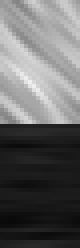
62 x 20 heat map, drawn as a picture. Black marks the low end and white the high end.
It is made of 2 by 1 panels. Panel 1,1: high, slanting down to the right. Panel 2,1: very low, streaked across, faint in contrast.
